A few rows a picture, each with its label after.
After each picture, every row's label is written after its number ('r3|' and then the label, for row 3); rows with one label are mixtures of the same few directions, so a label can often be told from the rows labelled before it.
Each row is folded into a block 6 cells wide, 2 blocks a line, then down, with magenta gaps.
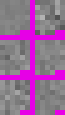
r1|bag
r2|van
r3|van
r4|bag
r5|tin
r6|tin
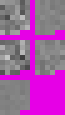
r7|van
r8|tin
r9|van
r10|bag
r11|van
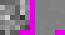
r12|van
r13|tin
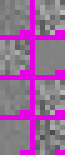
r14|tin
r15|bag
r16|tin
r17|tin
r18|bag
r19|bag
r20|tin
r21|tin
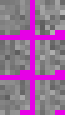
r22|van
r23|bag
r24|tin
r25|tin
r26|van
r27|tin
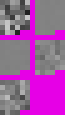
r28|bag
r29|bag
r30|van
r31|van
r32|van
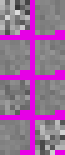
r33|tin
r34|van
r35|bag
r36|tin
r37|bag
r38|tin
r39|van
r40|bag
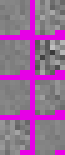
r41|van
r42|tin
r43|tin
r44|tin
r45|bag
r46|van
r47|tin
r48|van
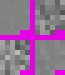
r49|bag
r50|bag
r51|tin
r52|bag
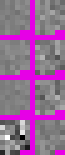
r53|tin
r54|tin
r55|bag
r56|van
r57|tin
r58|van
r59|van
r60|bag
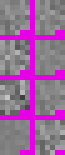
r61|bag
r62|tin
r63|tin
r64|tin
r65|van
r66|bag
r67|tin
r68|bag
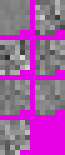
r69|bag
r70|van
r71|van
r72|tin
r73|tin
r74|van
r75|bag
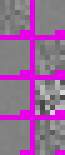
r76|tin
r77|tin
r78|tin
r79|bag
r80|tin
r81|bag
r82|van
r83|tin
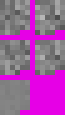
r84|tin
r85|van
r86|bag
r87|van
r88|bag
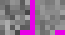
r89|bag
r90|bag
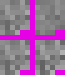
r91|bag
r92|van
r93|bag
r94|bag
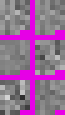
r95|tin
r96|tin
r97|van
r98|van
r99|van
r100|tin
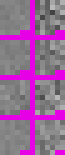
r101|van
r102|tin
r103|bag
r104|tin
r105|van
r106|van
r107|tin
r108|bag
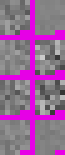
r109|bag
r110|bag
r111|tin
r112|van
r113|tin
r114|bag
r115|bag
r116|tin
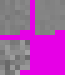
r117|tin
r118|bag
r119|bag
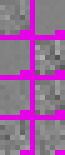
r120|van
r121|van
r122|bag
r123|van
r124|van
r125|van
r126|van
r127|bag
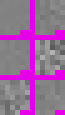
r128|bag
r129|tin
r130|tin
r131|tin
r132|bag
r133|van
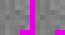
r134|tin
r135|tin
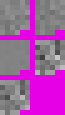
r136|bag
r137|tin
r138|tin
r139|van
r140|van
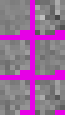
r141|bag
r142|van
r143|bag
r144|tin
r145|bag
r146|van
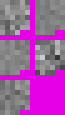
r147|bag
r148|tin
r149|tin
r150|van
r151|tin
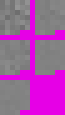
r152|tin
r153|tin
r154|bag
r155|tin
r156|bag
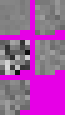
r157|van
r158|van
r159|bag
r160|tin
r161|bag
